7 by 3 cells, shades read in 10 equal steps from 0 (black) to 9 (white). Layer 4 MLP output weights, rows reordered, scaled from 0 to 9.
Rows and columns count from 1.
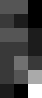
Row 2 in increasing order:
0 1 2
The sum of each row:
6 3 7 5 8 11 10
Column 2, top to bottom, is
3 1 3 2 4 3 0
